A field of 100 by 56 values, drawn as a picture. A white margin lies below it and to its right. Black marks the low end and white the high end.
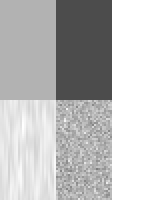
The table splits into 2 rows of 2 panels. Panel 1,1: high, flat. Panel 1,2: low, flat. Panel 2,1: very high, streaked downward, faint in contrast. Panel 2,2: high, fine-grained.
